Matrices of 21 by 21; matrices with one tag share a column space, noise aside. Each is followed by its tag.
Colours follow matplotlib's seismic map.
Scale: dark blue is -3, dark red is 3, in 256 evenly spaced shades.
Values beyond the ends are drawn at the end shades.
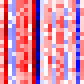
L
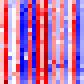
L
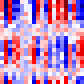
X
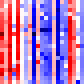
L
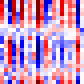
X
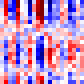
X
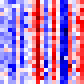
L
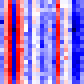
L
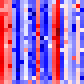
L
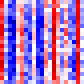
L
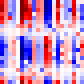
X
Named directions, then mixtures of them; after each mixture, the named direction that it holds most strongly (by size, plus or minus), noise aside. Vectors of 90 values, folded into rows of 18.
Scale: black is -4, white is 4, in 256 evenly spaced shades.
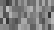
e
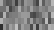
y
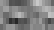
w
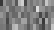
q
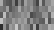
y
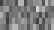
q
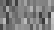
e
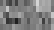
w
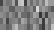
q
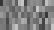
q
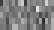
q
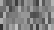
y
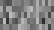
e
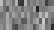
q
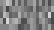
e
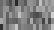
y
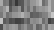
w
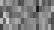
e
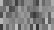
y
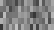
y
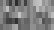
w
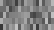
y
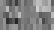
w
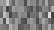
e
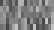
q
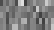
q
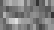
w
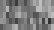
w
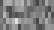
e
